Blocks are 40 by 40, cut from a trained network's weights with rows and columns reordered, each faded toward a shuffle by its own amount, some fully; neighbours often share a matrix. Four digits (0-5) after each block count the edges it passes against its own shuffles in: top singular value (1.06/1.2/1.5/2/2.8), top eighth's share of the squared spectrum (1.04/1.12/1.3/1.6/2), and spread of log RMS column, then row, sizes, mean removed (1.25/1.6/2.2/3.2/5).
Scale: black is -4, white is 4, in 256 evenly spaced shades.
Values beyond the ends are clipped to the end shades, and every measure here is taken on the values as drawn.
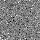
0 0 0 0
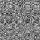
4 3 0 2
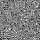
3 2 0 1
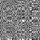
4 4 2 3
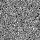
0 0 0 0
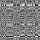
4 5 1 3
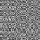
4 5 2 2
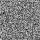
0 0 0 0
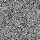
0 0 0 0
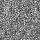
2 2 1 1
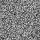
2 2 0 0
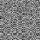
4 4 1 2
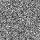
1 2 0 0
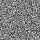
2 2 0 0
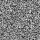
1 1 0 0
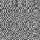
4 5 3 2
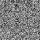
2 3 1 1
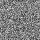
0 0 0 0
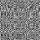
4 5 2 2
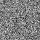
1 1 0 0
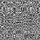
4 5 2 2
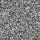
1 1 0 0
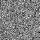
1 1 0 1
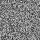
2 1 0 0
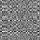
4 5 2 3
